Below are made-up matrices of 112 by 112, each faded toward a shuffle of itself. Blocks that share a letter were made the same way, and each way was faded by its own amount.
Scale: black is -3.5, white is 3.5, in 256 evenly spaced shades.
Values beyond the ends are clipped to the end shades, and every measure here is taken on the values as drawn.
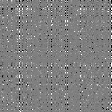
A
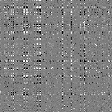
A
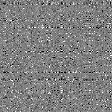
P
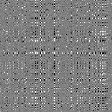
A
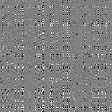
A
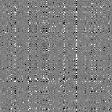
A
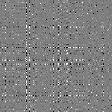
A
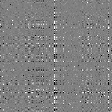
A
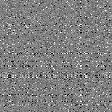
P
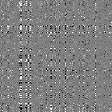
A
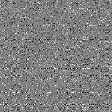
P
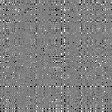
A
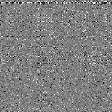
P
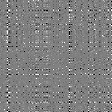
A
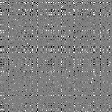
A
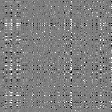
A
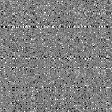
P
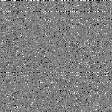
P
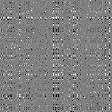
A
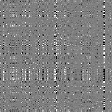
A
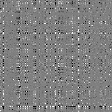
A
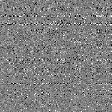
P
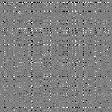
A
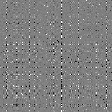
A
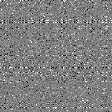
P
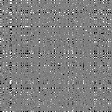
A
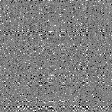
P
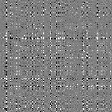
A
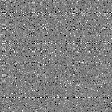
P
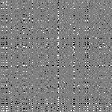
A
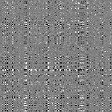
A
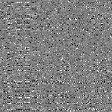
P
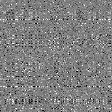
P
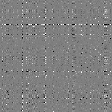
A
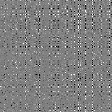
A
